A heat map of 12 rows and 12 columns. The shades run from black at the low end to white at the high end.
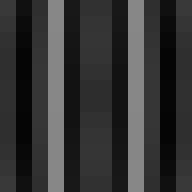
It mirrors both left to right and top to bottom. On average the colour sits 20% of the way up the scale. Streaks run downward. There is no overall slope.
